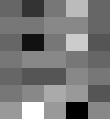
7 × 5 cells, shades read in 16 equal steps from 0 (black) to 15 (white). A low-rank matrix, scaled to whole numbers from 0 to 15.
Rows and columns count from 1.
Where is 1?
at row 3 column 2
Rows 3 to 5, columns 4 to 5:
12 5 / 7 6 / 8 7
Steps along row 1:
down up up down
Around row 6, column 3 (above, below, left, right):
5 9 8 9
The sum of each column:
48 47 54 55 43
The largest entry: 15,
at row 7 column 2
